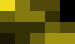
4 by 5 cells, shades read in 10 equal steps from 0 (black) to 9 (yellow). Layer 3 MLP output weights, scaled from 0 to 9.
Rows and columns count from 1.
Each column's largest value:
9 5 5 6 6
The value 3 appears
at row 1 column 3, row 1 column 4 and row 3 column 5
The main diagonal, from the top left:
9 5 2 6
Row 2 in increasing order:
0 2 4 5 5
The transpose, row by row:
9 4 2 1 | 5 5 2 2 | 3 5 2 4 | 3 2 4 6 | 0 0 3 6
